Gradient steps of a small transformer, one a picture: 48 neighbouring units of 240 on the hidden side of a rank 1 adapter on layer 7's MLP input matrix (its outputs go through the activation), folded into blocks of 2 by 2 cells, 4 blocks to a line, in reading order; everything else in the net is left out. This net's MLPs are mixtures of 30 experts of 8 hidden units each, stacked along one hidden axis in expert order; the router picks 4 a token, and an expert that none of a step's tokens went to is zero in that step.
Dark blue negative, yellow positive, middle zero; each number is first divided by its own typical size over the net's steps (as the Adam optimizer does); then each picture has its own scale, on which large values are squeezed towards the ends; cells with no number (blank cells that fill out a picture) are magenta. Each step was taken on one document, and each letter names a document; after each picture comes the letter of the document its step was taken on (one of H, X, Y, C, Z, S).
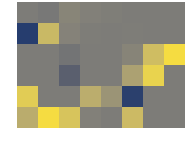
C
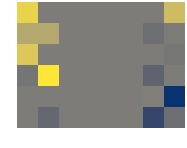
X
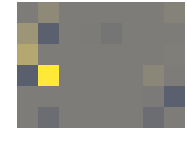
X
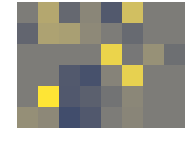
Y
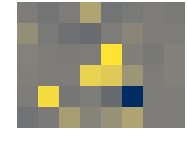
Y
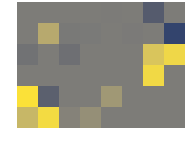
C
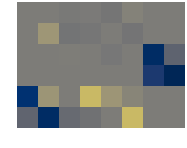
C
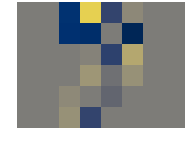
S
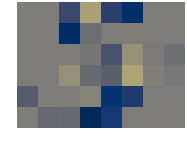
S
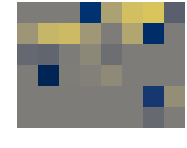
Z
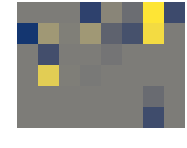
Z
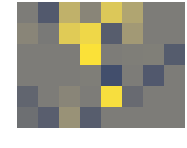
S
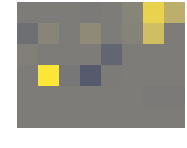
Z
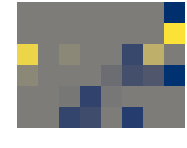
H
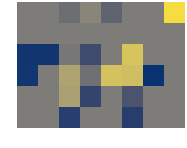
H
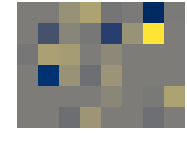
Z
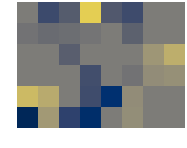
C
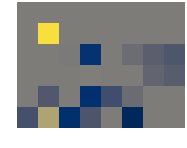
C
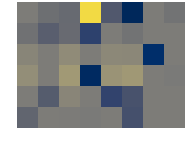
Y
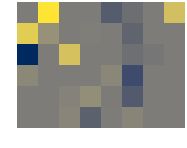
Y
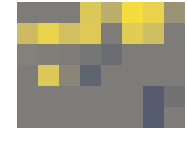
Z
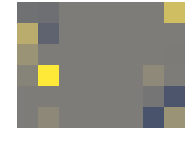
X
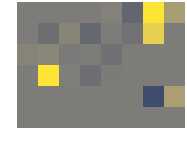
Z
